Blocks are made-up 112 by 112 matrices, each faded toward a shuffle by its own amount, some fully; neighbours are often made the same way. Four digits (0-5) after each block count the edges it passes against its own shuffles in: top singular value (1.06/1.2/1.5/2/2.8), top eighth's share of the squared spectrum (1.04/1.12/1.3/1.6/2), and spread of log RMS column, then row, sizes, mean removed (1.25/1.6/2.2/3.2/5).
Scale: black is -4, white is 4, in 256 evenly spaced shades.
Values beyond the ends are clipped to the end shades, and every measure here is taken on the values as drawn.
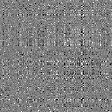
5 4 3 3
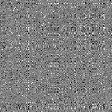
5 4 3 3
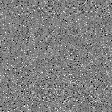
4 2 0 1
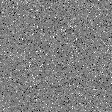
1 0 0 0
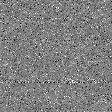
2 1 0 1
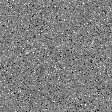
0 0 0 0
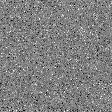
1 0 0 1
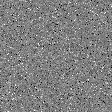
0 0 0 0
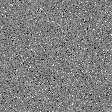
0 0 0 0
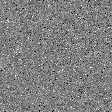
0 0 0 0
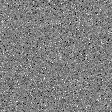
0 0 0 0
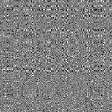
5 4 3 3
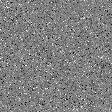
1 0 0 0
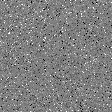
0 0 0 0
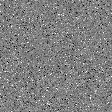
1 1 0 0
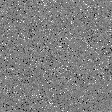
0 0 0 0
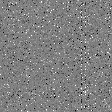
2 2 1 0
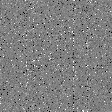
2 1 1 0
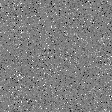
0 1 1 0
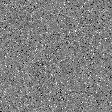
1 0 0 0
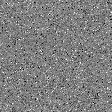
1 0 0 0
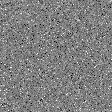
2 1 0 0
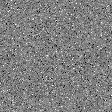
2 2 0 0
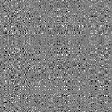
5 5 3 3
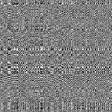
5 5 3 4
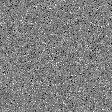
1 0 0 0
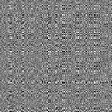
5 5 4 4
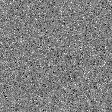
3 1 0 0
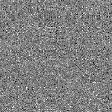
4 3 1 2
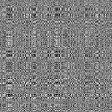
5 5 4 4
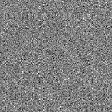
4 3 2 2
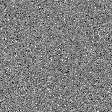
2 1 0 0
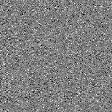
4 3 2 2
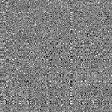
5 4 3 3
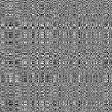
5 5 4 4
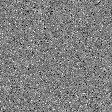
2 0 0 0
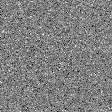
2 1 0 0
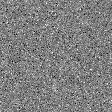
2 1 0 0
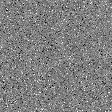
1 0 0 0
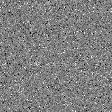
3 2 0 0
